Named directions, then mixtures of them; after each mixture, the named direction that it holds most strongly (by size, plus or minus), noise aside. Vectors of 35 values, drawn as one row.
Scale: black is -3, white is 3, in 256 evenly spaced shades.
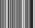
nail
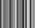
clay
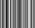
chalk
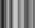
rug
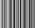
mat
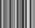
clay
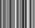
clay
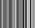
clay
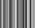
clay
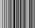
mat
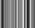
clay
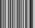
nail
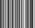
nail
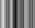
rug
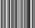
chalk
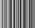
mat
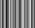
chalk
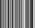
nail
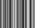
clay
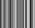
clay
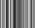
chalk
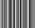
mat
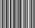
chalk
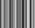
clay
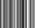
clay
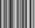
clay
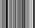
nail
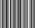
chalk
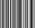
chalk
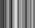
rug
